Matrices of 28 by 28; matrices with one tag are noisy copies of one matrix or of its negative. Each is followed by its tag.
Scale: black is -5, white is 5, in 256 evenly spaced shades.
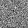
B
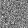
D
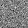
B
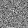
B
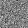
D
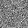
B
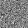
D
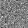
D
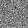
B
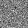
B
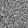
D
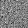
D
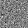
D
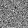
B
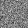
D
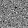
B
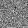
B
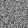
D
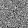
B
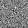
B
